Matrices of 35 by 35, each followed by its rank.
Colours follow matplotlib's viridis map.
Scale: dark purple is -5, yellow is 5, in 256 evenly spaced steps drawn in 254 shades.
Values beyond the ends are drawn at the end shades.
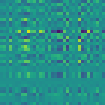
two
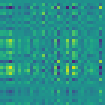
two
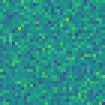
full rank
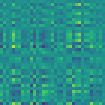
two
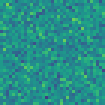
full rank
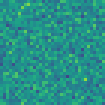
full rank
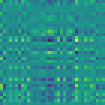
two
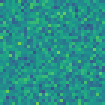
full rank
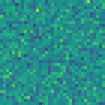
full rank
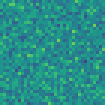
full rank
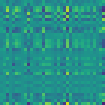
two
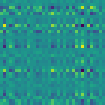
two
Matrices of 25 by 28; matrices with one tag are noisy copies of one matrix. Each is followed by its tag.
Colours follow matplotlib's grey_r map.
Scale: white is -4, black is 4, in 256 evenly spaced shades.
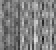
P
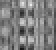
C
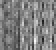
P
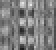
C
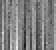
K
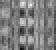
C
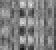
C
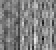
P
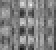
C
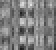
C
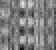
C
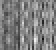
P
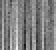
K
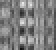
C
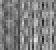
P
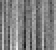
K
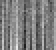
K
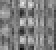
C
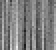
K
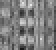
C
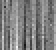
K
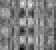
C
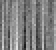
K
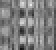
C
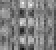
C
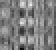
C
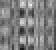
C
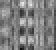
C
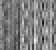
P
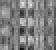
C
